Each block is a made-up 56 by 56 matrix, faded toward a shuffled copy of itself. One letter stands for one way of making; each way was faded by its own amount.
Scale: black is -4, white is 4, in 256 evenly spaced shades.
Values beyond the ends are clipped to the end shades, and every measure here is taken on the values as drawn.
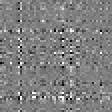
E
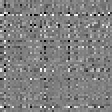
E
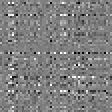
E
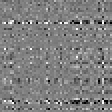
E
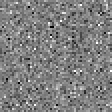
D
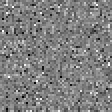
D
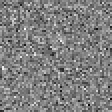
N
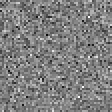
N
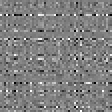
E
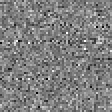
N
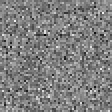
N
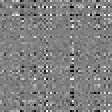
E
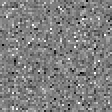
D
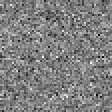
N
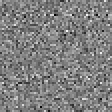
N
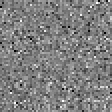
D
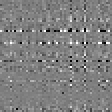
E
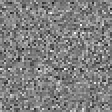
N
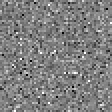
D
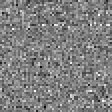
N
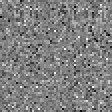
D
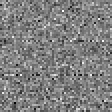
N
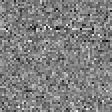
N
